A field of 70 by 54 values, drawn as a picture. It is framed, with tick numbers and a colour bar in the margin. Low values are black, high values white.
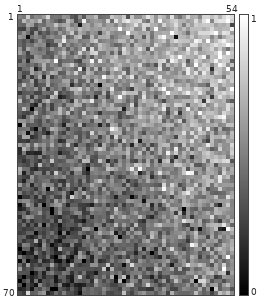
Stripes: none. Average level on the scale: 50%. Slope: up to the top right. Odd rows or columns: none. Ninth with the lowest average: bottom left. Histogram: bell-shaped. Mirror symmetry: none. Ninth with the highest average: top right.
